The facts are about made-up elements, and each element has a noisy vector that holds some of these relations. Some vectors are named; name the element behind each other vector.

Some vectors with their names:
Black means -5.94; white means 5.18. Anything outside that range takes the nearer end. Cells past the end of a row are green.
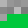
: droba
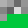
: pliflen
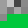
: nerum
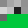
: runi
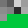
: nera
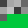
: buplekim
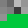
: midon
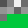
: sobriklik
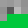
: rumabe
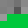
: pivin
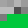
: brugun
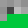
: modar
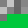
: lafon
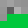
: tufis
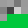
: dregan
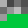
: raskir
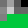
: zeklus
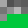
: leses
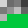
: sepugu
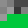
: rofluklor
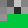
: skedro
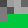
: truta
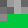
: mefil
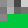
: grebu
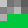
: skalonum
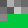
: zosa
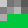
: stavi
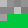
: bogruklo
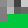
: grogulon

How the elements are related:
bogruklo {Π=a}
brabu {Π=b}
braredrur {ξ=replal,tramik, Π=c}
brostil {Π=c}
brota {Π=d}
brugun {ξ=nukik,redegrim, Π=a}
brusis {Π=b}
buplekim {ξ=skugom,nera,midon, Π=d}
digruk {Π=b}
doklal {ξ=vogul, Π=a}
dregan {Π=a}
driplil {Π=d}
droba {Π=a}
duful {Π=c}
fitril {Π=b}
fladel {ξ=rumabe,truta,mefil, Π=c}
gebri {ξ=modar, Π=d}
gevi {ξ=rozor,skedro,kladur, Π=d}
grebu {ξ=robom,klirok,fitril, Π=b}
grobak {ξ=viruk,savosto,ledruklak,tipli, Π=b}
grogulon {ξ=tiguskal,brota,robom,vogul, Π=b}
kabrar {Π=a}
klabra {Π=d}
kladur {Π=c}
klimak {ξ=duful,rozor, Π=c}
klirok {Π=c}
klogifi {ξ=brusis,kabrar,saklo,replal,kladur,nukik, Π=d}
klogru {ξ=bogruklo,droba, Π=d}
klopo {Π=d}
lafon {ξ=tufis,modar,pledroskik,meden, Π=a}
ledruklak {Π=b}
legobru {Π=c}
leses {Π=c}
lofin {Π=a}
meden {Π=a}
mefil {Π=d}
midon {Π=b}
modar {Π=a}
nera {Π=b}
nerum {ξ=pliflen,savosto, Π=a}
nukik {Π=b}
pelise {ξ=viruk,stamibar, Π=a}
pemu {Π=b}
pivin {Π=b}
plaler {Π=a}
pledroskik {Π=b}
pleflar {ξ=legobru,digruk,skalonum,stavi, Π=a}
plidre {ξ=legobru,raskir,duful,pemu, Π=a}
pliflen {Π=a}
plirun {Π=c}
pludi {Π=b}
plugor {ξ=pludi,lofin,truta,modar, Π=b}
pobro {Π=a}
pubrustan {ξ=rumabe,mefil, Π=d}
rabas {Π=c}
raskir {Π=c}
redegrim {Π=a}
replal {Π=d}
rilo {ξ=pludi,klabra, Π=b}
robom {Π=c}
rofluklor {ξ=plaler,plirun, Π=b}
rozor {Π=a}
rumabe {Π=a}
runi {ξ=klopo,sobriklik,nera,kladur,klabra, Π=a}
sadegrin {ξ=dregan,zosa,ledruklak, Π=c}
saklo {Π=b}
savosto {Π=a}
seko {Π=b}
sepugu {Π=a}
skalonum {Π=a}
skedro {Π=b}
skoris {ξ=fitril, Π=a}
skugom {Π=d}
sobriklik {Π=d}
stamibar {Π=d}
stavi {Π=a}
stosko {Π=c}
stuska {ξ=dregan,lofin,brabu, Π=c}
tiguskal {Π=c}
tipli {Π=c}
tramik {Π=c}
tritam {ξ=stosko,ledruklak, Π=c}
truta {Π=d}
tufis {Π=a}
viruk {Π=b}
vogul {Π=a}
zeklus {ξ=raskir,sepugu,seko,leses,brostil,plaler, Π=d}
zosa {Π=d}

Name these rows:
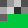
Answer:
gevi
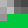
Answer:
pleflar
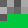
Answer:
fladel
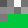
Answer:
klabra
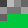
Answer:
gebri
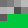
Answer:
braredrur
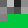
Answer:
grobak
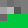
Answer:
klimak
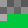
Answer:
digruk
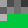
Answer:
seko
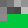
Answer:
pludi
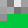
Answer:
kabrar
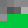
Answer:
pledroskik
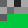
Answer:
sadegrin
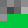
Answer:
brabu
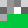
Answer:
vogul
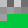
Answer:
rozor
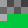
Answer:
pemu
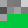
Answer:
fitril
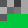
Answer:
stuska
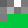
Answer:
replal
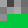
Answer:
duful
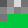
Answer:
skugom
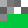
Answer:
robom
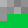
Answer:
pobro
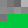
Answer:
rabas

